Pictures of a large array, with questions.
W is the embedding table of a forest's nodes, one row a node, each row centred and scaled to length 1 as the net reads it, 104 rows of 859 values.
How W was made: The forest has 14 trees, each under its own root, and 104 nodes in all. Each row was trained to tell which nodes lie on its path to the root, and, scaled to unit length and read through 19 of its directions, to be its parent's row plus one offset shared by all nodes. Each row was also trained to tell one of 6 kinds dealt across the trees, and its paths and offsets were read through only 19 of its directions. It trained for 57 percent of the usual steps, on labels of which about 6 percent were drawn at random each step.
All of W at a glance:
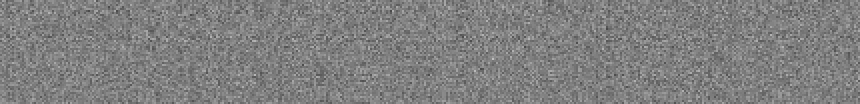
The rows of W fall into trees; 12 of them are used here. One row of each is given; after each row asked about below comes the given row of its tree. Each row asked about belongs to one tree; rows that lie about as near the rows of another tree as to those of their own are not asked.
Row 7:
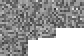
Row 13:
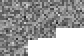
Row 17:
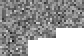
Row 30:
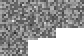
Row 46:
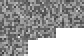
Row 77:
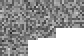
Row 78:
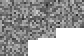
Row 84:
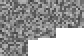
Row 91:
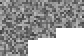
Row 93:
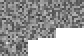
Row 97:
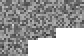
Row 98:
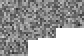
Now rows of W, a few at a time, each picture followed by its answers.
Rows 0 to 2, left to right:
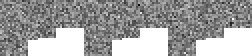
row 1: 13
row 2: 7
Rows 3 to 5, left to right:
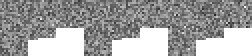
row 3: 93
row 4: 77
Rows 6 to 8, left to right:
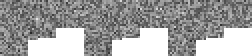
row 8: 7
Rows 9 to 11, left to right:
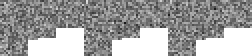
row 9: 46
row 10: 93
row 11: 93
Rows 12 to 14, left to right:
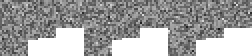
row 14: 93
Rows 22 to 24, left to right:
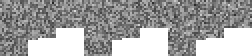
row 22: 13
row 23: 98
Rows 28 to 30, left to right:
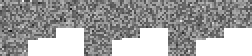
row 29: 77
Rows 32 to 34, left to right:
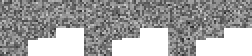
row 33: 84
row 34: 17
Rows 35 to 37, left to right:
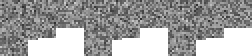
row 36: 77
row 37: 77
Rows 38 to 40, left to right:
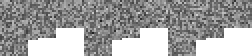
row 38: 13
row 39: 13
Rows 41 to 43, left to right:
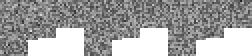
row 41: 98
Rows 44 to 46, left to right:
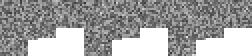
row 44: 93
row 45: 7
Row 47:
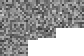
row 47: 77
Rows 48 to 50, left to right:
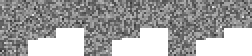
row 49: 78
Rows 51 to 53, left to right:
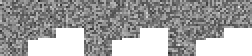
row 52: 7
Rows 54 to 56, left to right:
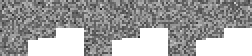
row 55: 77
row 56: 84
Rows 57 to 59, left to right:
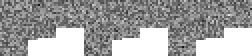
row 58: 13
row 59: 17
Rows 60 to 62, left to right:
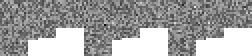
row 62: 7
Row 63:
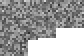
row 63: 7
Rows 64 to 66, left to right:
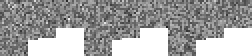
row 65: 77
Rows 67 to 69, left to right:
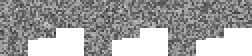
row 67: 46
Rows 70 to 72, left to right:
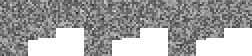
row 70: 17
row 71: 17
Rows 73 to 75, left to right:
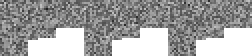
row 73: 93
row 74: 17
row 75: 17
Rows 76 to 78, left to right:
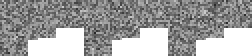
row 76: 93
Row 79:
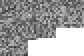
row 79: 17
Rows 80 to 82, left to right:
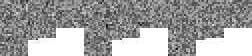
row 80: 13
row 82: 97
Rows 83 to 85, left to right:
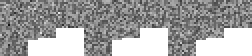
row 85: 78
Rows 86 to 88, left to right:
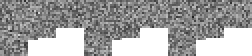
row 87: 77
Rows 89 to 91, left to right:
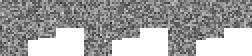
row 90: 7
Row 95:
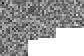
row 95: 13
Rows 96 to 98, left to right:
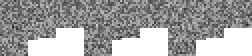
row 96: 17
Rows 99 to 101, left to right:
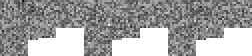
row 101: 13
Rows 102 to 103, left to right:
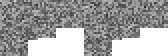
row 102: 91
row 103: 7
